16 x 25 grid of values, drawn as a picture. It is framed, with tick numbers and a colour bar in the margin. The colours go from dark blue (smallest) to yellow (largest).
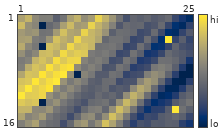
The field climbs toward the left. Streaks slant up to the right. Six lone cells stand out: two far higher and four far lower than their neighbours.
